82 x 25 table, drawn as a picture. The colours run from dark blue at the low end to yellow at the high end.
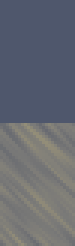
It is made of 2 by 1 panels. Panel 1,1: low, flat. Panel 2,1: middling, slanting down to the right, faint in contrast.
